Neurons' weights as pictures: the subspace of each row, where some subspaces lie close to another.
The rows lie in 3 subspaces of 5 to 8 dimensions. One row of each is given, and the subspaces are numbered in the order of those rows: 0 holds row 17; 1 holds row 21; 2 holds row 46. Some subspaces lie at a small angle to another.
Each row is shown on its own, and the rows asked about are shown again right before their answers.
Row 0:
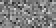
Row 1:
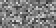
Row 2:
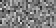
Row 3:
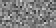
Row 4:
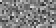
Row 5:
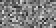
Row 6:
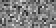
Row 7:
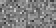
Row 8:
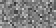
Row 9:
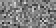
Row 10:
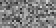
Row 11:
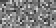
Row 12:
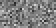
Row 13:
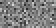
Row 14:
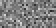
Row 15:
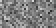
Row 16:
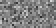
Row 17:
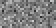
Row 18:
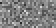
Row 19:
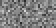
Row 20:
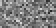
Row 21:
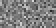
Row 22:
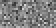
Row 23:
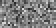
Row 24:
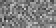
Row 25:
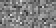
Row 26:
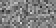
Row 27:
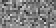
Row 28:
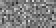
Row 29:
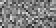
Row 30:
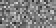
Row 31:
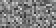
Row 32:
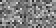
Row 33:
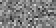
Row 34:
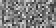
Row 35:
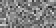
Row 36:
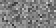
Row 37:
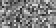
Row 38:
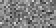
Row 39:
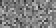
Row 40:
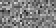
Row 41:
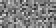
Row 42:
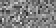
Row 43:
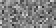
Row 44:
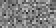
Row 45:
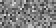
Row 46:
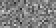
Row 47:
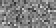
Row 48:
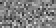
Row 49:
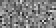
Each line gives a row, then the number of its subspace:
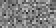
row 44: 2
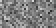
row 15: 2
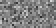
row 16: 2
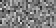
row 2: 2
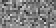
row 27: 0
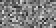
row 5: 0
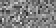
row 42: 2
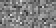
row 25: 0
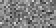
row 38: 1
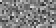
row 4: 1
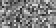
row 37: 0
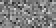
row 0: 1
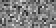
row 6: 0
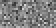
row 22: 2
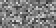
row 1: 2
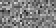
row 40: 2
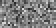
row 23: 0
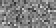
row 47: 0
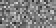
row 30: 1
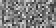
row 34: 1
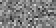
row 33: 1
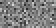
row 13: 1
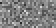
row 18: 1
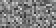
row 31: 1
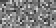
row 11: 0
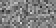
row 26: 2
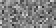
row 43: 0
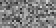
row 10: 2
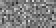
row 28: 1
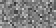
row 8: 0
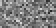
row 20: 2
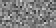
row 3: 1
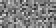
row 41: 1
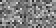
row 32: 1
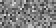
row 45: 2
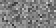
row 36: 2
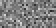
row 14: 1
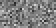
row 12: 2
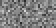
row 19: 1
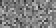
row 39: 2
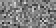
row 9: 0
